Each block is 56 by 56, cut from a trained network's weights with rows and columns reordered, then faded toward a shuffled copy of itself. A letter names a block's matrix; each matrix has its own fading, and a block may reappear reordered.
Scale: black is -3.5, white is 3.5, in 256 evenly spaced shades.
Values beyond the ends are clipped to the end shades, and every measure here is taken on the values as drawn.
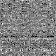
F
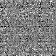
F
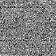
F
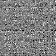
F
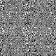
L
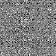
L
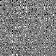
L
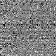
F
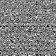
F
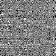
L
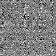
L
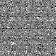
F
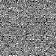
F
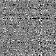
L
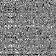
F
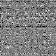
F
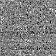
F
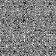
F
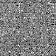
F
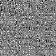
L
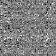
L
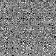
F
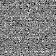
F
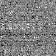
F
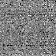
F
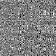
L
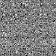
L
